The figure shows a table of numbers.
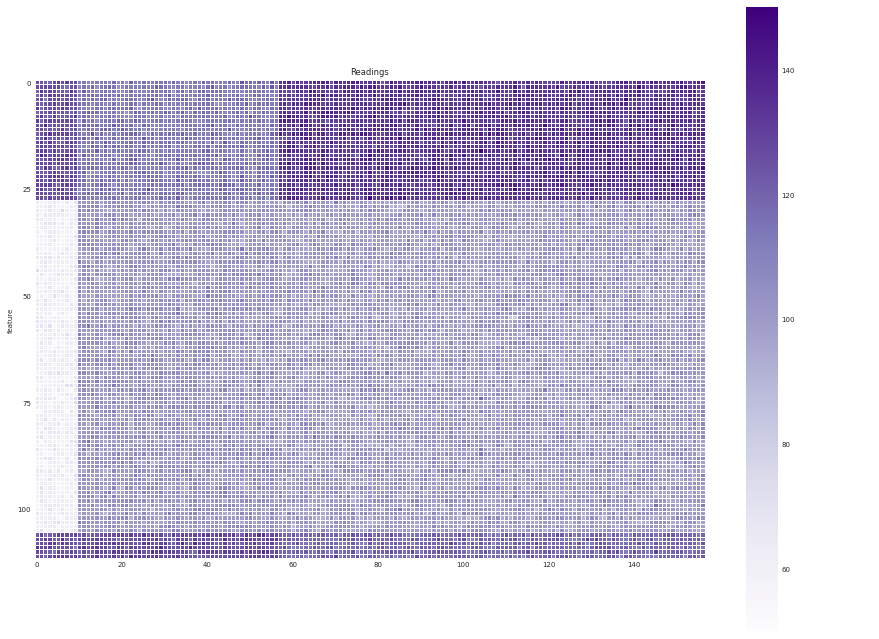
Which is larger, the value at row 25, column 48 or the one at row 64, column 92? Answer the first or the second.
the first
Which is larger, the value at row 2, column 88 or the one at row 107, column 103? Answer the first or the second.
the first
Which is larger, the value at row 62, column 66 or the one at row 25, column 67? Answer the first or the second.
the second
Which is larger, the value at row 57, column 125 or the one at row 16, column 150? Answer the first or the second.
the second
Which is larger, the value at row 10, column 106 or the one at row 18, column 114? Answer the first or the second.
the first
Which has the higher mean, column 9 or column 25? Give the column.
25
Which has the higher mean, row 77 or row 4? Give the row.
4
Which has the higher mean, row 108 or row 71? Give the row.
108
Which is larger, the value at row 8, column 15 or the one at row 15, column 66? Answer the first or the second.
the second
